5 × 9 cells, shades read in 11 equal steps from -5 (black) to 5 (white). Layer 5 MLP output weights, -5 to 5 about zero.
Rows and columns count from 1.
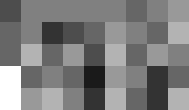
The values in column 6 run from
0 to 2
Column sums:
6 2 -2 -2 -10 6 -3 -6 4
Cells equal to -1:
11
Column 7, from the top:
-1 0 -1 0 -1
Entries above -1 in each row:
7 4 5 4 6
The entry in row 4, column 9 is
-1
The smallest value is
-4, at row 4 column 5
